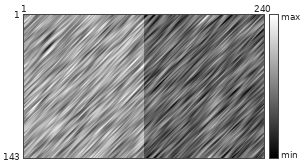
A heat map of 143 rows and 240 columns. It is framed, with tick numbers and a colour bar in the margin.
The grain runs diagonally up to the right. The left part is higher, up to a seam about 50% of the way across. Overall the values sit about 50% of the way up the scale. The values follow a bell shape.
